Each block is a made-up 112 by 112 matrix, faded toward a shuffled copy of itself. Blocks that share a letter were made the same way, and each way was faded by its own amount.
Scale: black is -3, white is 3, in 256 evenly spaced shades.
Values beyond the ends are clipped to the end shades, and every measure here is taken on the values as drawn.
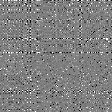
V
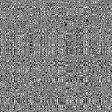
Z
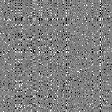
Z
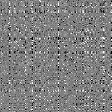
Z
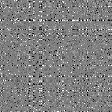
V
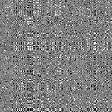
Z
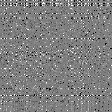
V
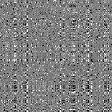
Z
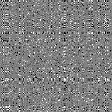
Z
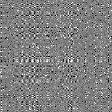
Z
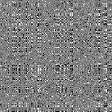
Z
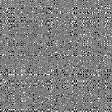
V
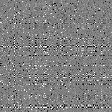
V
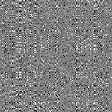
Z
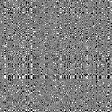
Z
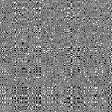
Z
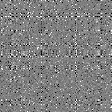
V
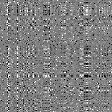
Z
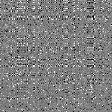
V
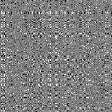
Z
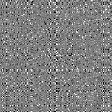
Z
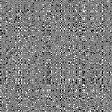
Z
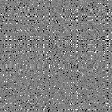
V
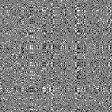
Z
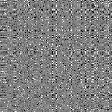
Z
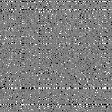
V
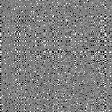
Z
